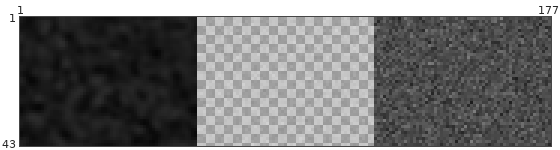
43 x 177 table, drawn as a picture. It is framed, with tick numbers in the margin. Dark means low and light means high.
It is made of 1 by 3 panels. Panel 1,1: very low, blotchy, faint in contrast. Panel 1,2: high, checkered. Panel 1,3: low, fine-grained.
